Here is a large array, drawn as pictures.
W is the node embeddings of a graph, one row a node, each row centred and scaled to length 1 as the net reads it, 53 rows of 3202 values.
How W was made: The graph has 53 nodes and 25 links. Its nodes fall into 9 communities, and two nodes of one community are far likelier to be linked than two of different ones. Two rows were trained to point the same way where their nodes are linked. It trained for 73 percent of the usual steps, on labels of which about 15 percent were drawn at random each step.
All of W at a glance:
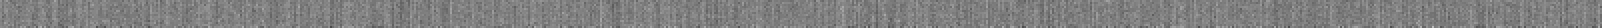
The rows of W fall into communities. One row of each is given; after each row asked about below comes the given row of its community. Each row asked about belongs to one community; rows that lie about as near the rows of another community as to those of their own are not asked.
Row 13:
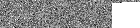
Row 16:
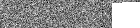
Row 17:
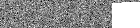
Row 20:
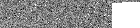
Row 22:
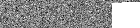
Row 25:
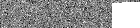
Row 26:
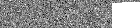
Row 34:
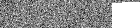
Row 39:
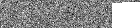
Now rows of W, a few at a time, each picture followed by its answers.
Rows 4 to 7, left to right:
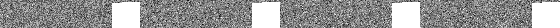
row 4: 16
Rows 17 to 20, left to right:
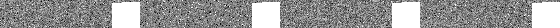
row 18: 20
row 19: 26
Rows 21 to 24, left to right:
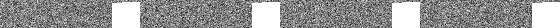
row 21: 20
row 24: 39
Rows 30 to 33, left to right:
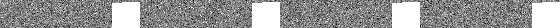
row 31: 13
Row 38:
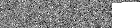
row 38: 17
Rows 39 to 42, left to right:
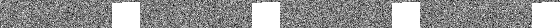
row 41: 22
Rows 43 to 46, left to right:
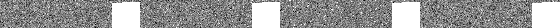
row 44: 16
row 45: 25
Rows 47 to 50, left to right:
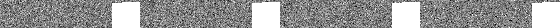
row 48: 34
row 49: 13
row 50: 22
